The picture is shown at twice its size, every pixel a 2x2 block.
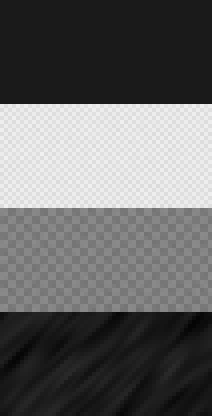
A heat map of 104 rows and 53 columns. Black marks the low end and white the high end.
It is made of 4 by 1 panels. Panel 1,1: very low, flat. Panel 2,1: very high, checkered, faint in contrast. Panel 3,1: middling, checkered, faint in contrast. Panel 4,1: very low, slanting up to the right, faint in contrast.
